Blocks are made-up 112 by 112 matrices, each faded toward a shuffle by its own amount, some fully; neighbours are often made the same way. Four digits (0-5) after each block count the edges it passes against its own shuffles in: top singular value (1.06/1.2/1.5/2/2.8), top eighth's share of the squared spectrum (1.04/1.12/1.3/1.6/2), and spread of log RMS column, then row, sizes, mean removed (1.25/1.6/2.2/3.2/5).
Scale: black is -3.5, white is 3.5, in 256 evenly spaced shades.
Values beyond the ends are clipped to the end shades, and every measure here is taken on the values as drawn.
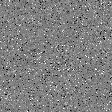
2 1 0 0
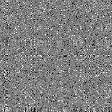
4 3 2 2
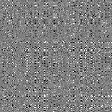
5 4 3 3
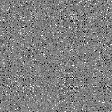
4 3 2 2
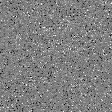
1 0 0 0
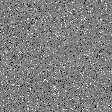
2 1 0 0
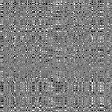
5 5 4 4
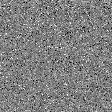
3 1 0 0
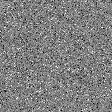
2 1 0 0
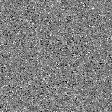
3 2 1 0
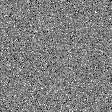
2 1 0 0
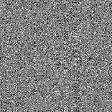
4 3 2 1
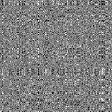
5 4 3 3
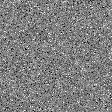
2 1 0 0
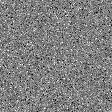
2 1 0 0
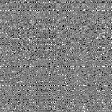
5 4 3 3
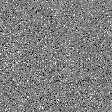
3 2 0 1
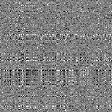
5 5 3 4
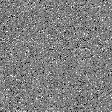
3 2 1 1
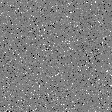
0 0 0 0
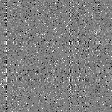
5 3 2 1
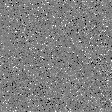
2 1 0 0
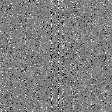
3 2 3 0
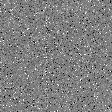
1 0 0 0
